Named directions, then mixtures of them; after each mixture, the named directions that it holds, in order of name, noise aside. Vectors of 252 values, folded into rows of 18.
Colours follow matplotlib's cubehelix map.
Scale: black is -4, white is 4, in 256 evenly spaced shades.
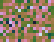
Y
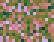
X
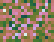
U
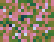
U, Y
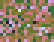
Y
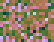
X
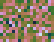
Y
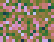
X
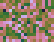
U, X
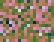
Y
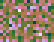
X, Y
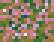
U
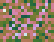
U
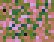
U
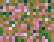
U, X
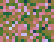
U, X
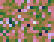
Y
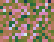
U, X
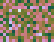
X, Y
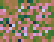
U, Y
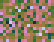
Y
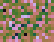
U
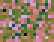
U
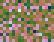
X, Y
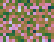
X, Y
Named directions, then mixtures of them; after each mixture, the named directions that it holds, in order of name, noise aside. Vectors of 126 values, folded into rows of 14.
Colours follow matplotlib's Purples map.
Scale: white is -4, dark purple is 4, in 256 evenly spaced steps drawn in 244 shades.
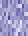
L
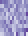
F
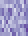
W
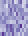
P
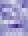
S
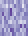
P, W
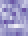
S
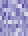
L, S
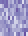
F, L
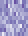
P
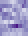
S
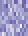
P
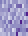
F, L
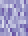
W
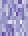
L, P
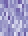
F, L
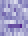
P, S
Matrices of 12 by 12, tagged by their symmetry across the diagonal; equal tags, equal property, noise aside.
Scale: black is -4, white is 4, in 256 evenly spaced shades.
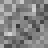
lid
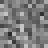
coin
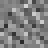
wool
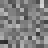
wool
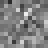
coin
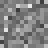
lid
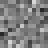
wool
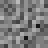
lid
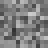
wool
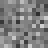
wool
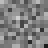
lid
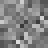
lid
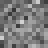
lid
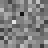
wool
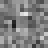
wool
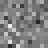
coin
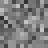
coin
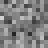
coin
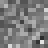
lid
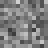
coin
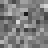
coin
